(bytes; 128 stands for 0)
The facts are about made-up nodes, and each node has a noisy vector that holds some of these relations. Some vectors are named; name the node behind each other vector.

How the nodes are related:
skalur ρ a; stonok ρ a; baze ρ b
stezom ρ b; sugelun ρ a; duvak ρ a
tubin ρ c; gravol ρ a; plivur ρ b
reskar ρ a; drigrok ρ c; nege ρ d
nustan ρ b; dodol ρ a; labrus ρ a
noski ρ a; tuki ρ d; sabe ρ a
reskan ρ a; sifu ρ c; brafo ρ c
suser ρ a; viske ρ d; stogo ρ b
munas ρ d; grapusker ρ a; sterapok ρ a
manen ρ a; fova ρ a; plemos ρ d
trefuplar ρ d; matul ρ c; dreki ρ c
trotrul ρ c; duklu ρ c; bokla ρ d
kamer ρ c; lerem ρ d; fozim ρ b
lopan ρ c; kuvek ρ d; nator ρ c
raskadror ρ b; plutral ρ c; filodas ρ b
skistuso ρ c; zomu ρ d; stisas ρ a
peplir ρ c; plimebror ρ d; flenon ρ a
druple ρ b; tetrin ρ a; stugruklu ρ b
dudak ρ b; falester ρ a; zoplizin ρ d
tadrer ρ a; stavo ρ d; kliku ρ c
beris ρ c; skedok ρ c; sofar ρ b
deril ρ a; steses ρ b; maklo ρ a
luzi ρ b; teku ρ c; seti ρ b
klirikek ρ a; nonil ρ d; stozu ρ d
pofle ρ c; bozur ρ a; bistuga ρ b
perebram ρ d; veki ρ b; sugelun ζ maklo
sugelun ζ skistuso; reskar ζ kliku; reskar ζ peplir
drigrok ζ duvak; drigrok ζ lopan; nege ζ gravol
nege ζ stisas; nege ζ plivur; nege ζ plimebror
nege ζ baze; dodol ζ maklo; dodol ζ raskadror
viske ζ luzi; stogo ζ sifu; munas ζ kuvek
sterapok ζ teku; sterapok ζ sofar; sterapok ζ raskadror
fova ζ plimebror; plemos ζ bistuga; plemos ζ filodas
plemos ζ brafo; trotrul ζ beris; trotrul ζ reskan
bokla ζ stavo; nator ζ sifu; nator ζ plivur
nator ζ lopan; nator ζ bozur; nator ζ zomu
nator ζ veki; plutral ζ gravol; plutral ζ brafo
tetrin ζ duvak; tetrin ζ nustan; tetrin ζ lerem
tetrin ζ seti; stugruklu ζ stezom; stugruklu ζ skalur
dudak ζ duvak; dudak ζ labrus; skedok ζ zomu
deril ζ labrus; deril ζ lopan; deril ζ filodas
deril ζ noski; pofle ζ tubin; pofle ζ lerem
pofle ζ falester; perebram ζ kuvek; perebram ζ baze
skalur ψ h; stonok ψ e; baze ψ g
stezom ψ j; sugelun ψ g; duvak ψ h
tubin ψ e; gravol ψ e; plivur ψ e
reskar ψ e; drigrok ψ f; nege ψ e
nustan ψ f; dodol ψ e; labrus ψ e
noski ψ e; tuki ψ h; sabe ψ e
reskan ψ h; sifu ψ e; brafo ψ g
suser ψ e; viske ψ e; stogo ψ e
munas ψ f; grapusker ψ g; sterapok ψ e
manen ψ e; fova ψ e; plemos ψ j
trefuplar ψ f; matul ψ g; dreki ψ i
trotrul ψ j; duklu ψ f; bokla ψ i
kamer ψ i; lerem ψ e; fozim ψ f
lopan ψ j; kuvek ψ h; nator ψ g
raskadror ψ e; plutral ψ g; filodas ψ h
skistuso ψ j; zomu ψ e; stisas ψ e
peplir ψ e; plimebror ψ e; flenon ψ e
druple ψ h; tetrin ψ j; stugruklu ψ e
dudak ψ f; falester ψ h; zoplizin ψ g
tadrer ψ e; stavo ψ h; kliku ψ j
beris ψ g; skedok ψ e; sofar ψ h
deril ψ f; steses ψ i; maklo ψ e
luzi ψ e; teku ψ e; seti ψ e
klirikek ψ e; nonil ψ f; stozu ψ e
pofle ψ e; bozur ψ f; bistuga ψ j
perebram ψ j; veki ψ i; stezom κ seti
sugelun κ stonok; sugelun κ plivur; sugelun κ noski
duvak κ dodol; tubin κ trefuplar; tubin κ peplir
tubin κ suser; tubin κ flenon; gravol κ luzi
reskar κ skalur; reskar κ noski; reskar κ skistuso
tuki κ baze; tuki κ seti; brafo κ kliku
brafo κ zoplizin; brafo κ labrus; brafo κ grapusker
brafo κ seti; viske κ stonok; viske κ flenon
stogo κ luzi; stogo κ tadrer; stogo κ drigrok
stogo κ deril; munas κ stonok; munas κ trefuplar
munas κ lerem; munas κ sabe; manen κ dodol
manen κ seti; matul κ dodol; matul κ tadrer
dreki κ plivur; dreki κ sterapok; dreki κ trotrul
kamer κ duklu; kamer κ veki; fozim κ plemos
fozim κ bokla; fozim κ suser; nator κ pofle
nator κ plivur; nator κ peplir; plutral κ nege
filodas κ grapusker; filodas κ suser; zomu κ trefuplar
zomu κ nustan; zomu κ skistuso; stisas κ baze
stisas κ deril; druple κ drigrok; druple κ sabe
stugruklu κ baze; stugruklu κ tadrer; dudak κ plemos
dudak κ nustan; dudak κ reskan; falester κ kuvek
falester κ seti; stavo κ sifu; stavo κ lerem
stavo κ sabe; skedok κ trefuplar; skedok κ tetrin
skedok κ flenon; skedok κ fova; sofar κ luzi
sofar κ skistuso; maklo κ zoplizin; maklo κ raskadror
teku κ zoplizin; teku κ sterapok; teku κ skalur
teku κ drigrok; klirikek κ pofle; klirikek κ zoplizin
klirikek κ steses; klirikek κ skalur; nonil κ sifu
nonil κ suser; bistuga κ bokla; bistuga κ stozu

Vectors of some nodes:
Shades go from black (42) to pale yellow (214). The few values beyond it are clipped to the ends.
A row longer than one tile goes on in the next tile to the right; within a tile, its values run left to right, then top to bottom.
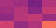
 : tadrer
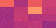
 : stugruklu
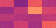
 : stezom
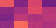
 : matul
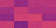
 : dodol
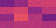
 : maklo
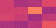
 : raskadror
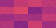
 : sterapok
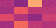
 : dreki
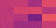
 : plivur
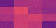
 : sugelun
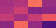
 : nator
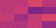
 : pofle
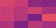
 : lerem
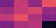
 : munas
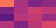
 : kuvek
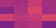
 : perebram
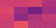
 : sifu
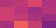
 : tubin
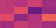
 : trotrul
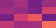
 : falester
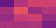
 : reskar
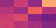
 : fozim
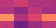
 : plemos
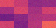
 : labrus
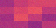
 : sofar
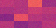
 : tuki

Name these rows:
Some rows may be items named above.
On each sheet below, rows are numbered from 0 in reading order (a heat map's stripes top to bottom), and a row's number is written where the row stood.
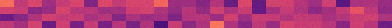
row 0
drigrok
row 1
trefuplar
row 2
dudak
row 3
tadrer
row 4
fova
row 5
duklu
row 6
sugelun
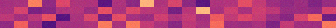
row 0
nator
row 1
duvak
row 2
dreki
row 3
baze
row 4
stavo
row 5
falester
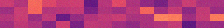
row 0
stogo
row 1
deril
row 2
zoplizin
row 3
plemos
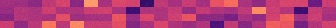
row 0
tadrer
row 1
kamer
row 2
stozu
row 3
nonil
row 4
seti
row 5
stozu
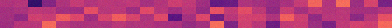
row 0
grapusker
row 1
plimebror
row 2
plimebror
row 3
duvak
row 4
sugelun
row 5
zomu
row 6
kliku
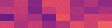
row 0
bozur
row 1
skistuso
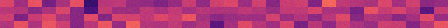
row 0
lopan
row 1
reskan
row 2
brafo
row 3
nonil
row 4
beris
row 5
nustan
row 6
bistuga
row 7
skalur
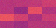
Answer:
plimebror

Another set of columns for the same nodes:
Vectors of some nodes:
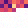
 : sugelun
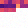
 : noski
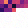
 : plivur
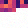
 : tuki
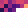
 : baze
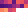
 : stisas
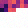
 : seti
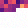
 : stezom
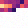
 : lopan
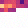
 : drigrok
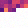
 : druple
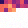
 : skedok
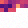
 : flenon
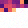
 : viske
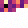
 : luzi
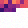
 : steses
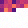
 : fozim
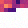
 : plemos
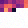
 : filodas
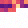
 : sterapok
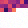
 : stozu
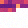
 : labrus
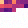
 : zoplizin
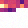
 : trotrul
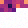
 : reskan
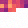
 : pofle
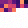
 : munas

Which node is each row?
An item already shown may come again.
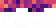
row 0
perebram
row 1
baze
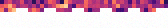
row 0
skedok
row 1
duvak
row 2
brafo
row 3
bokla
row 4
perebram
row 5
lerem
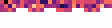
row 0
falester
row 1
nonil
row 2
tadrer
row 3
suser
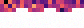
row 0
falester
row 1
stavo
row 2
trefuplar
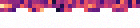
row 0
lopan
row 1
viske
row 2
seti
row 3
plemos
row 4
tuki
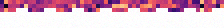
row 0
stugruklu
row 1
nustan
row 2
deril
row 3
plimebror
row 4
nator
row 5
plutral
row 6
kuvek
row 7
stogo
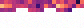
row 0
duklu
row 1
bozur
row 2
skistuso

